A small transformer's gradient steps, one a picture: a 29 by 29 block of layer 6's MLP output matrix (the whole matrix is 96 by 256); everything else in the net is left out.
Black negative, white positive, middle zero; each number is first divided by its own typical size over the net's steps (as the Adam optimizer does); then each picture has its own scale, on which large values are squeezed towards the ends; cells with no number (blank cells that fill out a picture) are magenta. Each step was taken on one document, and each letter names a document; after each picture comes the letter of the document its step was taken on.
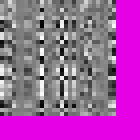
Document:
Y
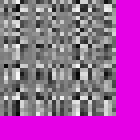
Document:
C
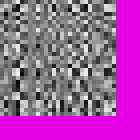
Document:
C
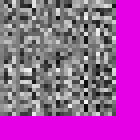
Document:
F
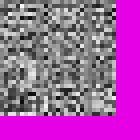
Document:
F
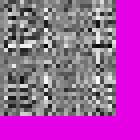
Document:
F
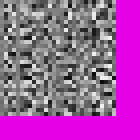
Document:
F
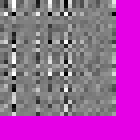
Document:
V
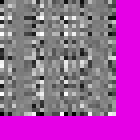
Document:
Y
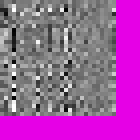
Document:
V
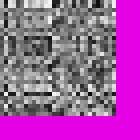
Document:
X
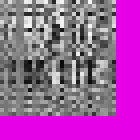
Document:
X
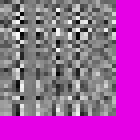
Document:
C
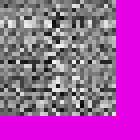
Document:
X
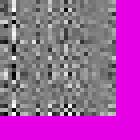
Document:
V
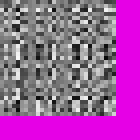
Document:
C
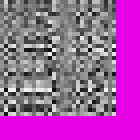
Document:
X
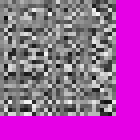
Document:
F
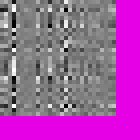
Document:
V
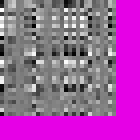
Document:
Y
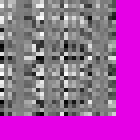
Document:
Y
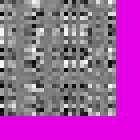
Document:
Y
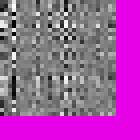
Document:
V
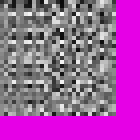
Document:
X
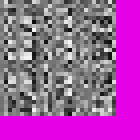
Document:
F
